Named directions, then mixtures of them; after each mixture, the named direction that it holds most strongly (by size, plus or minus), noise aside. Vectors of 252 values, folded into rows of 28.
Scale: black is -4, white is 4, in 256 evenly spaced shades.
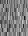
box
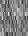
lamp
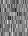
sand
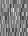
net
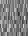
box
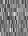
lamp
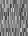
net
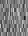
box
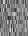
sand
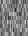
sand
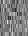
sand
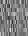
lamp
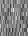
net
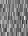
box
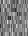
sand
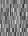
net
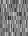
sand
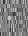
sand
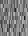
box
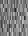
box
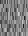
box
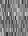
lamp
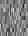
net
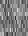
lamp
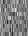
sand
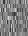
sand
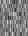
sand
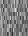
sand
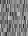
box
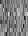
box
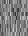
net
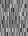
net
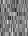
sand
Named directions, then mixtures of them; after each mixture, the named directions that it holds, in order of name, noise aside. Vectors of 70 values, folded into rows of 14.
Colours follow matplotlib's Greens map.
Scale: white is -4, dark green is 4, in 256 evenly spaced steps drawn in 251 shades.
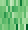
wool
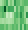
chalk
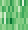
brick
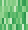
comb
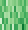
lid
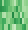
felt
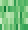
chalk, lid, wool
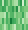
brick, felt, wool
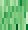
comb, wool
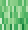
lid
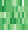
brick, felt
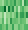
brick, chalk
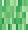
comb, felt, wool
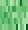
wool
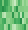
felt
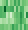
chalk
